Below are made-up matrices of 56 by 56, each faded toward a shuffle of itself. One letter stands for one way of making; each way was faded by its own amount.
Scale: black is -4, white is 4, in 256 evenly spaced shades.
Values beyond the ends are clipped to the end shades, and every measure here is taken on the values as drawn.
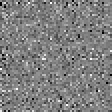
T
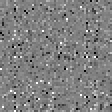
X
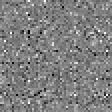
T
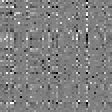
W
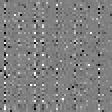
W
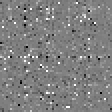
X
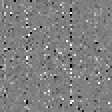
X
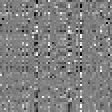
W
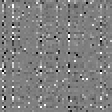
W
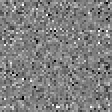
T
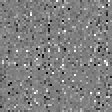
X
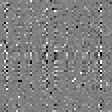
W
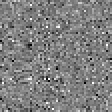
T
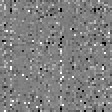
X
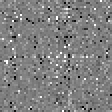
X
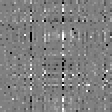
W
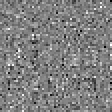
T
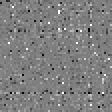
X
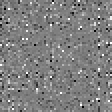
X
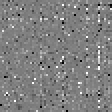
X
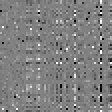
W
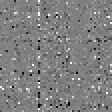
X
